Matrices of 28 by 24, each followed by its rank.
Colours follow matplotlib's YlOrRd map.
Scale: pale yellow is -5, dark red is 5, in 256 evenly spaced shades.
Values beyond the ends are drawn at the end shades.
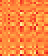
two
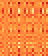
two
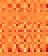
two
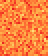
full rank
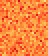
full rank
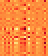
two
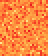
full rank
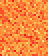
full rank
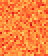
full rank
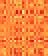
two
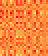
two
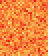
full rank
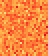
full rank
